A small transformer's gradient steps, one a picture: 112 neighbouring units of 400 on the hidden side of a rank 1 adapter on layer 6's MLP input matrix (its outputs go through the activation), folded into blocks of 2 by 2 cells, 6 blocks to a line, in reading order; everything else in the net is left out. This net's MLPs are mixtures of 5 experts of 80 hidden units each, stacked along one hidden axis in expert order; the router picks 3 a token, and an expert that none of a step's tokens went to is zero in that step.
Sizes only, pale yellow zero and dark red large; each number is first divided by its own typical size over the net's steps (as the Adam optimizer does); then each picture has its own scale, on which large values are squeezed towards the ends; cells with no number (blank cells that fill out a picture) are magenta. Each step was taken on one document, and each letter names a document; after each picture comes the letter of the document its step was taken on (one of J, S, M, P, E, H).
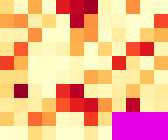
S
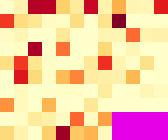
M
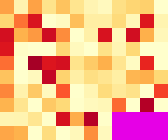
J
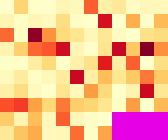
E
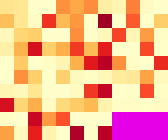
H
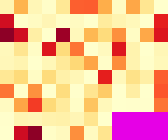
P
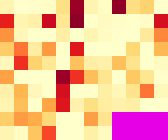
S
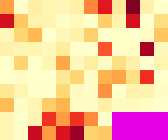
E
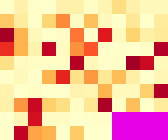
H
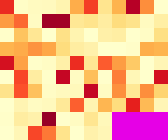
S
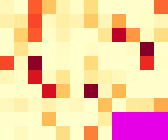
M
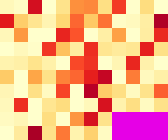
J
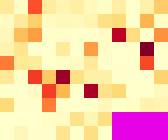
M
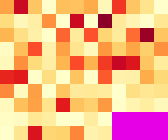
P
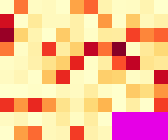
P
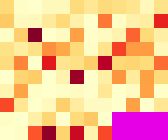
E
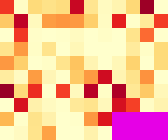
S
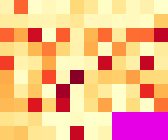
P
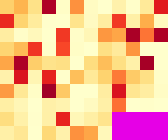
J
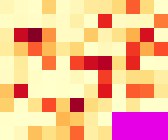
E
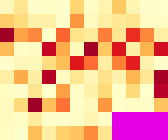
P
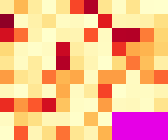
P
